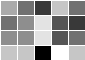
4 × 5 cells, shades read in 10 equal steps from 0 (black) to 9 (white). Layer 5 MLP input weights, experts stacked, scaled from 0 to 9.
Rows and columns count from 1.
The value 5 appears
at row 2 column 2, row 3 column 1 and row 3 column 2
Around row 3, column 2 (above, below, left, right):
5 7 5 8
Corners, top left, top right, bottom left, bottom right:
6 4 7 7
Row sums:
23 22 25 30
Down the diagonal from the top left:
6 5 8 9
